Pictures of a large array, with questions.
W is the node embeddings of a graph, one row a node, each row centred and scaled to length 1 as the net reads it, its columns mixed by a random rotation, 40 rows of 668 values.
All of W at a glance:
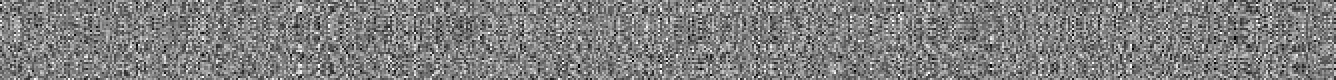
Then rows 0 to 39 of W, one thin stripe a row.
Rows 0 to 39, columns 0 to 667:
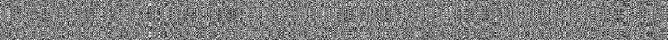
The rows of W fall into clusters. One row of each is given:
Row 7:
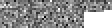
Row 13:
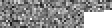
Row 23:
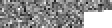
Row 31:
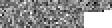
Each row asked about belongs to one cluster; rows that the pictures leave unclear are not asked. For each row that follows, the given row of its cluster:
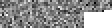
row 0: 31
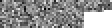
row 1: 23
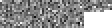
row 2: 13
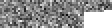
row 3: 23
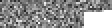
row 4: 23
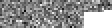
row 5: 23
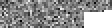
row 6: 31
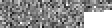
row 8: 13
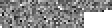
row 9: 31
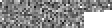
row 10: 13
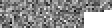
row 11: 31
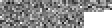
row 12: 13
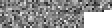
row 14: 31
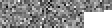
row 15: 13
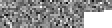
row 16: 7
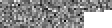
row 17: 13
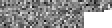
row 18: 31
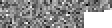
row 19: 31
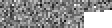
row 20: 13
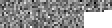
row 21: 31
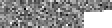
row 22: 23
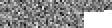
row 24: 23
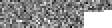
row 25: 23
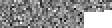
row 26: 13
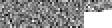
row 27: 7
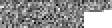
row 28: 7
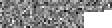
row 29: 31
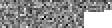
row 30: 7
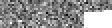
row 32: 23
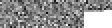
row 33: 23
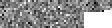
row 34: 31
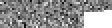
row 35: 23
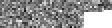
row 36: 23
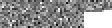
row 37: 7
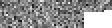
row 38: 31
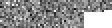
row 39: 13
